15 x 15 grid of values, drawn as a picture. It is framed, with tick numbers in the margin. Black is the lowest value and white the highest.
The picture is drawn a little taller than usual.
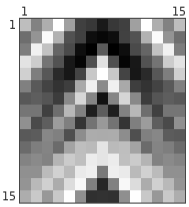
Average level on the scale: 50%. Mirror symmetry: left to right. Ninth with the lowest average: top middle.
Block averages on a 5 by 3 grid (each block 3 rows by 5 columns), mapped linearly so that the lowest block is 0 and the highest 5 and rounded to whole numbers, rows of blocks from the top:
4 0 4
2 3 2
2 2 2
3 5 3
5 4 5
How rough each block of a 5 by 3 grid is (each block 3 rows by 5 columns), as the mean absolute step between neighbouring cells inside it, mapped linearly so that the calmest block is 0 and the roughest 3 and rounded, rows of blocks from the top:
202 / 131 / 131 / 000 / 020
